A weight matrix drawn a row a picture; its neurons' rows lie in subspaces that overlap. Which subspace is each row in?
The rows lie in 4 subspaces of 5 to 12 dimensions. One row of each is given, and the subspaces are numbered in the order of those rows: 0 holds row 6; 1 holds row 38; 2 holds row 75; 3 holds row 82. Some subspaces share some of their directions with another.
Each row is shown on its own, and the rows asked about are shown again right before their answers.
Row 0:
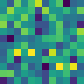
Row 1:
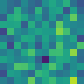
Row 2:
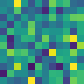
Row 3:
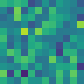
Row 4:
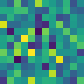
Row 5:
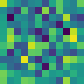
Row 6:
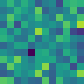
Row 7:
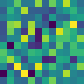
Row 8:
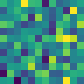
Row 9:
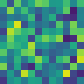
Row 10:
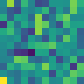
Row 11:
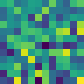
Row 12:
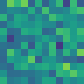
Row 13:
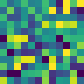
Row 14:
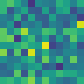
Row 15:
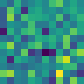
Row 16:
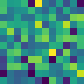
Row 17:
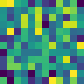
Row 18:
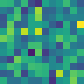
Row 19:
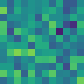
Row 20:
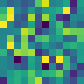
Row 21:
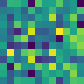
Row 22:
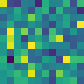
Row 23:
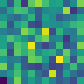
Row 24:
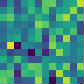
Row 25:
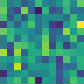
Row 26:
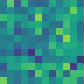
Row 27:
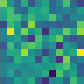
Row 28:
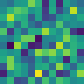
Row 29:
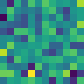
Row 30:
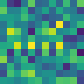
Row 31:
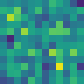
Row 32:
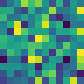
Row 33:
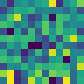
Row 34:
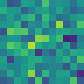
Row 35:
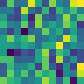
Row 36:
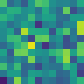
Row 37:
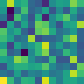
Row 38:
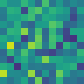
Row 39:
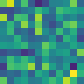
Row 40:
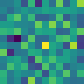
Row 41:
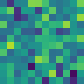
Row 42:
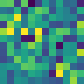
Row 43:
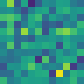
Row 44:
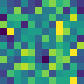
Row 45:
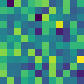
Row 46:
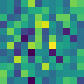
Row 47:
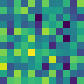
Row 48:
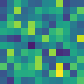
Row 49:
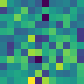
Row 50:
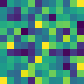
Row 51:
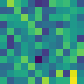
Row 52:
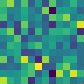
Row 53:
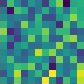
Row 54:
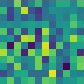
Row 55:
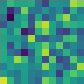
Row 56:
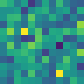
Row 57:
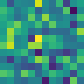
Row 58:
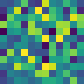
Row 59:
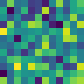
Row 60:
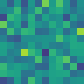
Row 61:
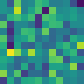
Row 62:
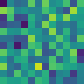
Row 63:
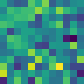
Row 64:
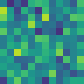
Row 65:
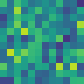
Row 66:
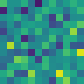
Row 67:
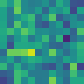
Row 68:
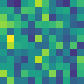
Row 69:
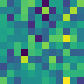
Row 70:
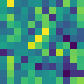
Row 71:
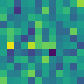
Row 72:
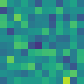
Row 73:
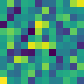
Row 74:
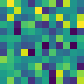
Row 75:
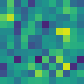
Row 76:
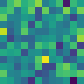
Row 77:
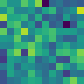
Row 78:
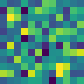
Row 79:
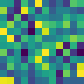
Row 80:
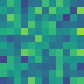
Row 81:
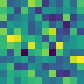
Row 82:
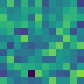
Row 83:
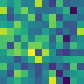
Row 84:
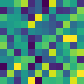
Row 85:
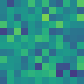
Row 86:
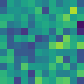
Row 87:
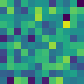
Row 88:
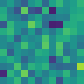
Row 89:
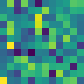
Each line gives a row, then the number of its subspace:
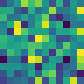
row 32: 0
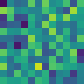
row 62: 3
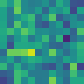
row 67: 3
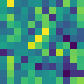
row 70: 0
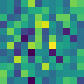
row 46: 2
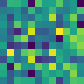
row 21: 0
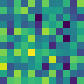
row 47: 3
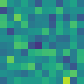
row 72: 3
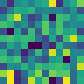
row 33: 3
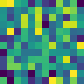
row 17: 3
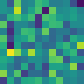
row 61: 1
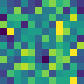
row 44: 0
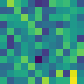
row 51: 3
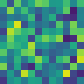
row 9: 1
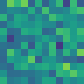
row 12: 0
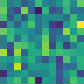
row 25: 1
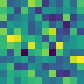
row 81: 0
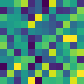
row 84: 3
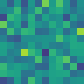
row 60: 0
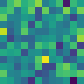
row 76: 0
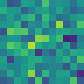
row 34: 0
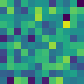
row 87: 3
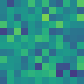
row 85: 0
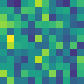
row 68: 3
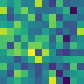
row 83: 3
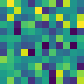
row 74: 0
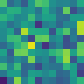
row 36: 1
